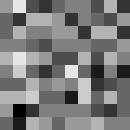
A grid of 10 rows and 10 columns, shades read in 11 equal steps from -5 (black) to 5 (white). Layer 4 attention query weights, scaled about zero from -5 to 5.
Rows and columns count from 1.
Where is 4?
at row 1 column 2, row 5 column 2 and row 6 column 6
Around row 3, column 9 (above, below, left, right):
-2 -1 2 -3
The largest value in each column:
2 4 3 2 1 4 3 2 2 1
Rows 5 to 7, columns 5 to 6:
-2 -2 / -1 4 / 1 0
